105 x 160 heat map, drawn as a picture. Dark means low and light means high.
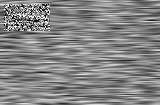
No overall slope runs across the table. An odd patch, rougher than its surroundings, sits in the top left. Neither half mirrors the other. The top left is the roughest part. On average the colour sits 50% of the way up the scale. The grain runs across in streaks.
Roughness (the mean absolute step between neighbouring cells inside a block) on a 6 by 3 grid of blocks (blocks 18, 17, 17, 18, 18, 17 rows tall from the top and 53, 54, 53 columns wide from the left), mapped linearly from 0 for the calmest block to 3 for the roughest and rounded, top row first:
300 | 300 | 000 | 000 | 000 | 000
